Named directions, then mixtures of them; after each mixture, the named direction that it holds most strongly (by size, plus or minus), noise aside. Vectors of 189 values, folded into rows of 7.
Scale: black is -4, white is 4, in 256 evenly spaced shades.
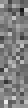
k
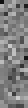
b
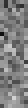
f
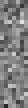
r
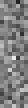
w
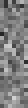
f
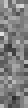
f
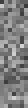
b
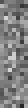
w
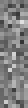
r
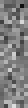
r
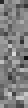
b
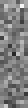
r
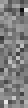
k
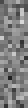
r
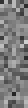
b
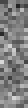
f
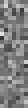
f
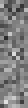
k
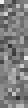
b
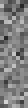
r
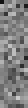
b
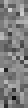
k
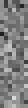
f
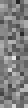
w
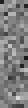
b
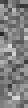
f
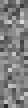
r
